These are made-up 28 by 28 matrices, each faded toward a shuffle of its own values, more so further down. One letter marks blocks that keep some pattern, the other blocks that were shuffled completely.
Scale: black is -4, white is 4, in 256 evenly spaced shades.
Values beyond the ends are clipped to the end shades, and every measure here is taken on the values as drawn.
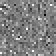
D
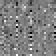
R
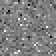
D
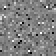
D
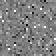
D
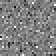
D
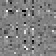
R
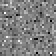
D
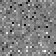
D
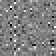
R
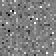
D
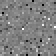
D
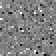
D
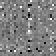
R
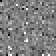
R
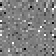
R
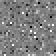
D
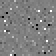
D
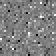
D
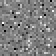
D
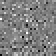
R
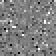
D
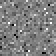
D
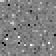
D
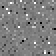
D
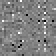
R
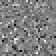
R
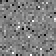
D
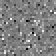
D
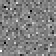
D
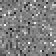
D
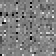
R
